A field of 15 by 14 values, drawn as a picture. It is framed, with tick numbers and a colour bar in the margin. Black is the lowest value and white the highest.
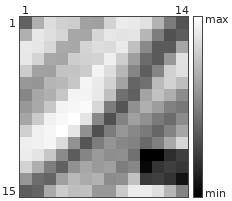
The ninth with the lowest average is the bottom right. Streaks slant up to the right. In the bottom right lies a patch that is lower than the rest. The bottom right is the roughest part.
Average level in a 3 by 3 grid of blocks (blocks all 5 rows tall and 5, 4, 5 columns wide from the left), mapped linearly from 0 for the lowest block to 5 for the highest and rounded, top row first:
4 5 2
5 3 2
3 2 0
